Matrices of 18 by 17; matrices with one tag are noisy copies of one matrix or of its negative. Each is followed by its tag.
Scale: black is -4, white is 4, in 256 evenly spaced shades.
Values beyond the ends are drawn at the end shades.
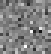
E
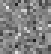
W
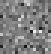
E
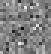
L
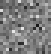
L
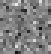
W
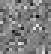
L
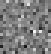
E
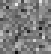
W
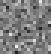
W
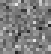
W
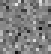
W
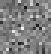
L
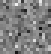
W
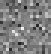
L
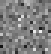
E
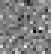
E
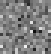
E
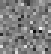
E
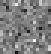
W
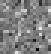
W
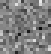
W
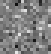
W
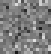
W
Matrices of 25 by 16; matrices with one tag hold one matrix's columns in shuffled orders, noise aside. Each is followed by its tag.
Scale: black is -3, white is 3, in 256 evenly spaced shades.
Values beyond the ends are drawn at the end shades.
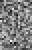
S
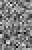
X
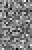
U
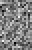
S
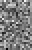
U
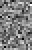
X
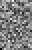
U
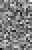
U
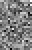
U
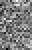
U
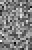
S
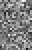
U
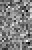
S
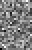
U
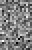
S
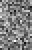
S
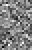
X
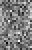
S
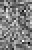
S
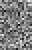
U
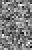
X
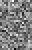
U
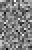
U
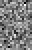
X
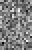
S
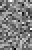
U
